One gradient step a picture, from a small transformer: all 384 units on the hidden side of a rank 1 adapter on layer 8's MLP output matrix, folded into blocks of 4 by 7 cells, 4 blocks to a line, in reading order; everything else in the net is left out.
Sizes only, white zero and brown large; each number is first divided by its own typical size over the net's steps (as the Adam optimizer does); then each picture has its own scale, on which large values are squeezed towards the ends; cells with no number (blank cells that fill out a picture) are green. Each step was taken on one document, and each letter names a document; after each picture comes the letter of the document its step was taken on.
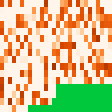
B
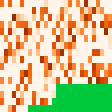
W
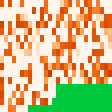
W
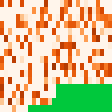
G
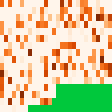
G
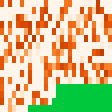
W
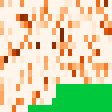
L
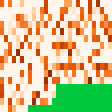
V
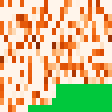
V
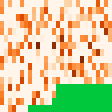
L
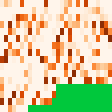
B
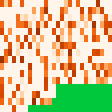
V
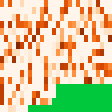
V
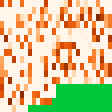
G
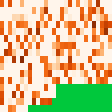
V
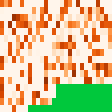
B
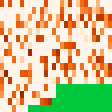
G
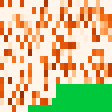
G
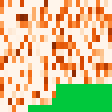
B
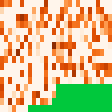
B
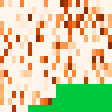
G
